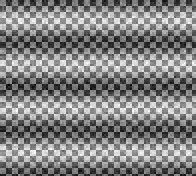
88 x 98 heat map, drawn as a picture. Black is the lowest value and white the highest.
Horizontal stripes repeat 4 times down the table. There is no seam. No overall slope runs across the table.
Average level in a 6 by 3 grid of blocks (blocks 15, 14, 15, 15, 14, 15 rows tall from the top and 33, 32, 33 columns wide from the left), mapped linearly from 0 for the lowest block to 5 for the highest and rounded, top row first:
5 5 5 | 0 0 0 | 4 4 4 | 5 5 5 | 0 0 0 | 4 4 4
